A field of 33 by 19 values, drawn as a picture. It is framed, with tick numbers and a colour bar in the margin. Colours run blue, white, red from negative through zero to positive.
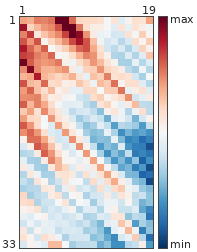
Histogram: bell-shaped. Grain: diagonal, down to the right. Slope: up to the top left. Ninth with the lowest average: middle right.
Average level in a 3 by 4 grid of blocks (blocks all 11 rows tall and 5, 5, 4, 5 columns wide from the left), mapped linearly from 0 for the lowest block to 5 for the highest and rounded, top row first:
5 4 3 2 / 4 2 1 0 / 2 2 1 1
